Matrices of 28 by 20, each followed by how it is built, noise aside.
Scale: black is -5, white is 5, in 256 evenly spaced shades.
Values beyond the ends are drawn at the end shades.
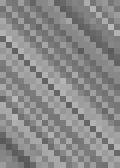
Toeplitz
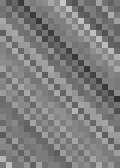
Toeplitz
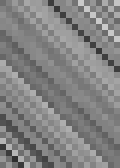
Toeplitz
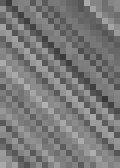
Toeplitz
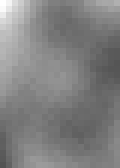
smooth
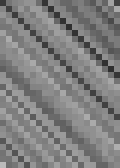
Toeplitz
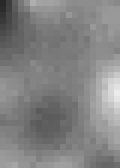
smooth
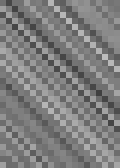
Toeplitz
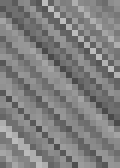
Toeplitz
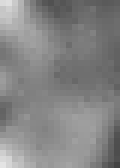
smooth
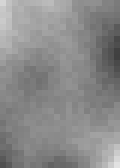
smooth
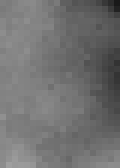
smooth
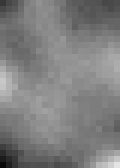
smooth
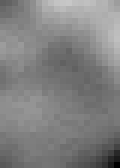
smooth
